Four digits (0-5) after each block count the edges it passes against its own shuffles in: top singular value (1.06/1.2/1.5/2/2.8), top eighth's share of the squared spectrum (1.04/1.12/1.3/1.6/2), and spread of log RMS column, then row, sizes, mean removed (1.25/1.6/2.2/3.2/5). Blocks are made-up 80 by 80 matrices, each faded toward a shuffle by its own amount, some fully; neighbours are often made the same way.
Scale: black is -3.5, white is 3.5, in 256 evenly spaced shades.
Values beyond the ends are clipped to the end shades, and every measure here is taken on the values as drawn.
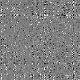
4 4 2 2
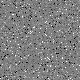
0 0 0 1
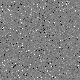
0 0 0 0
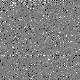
3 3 1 1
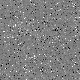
2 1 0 0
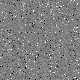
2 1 0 0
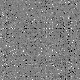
3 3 1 1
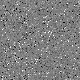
2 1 1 0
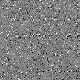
3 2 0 1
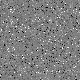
1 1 0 0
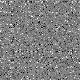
3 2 0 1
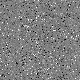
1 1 0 0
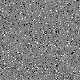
3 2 1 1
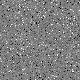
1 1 0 0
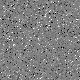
0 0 0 0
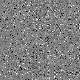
3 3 1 1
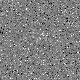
1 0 0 0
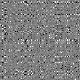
4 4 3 3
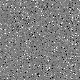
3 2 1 0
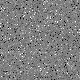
0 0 0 0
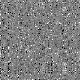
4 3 2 2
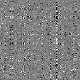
4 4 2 2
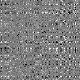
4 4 3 3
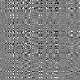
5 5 4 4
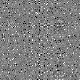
4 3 2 2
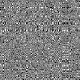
4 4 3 3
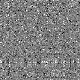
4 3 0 1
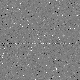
3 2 0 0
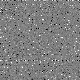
3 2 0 1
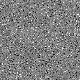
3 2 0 0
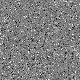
2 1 0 0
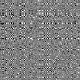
5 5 3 3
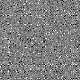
4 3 2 2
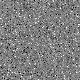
2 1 0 0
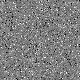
2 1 0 0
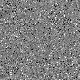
3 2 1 1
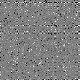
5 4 2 2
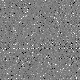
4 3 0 1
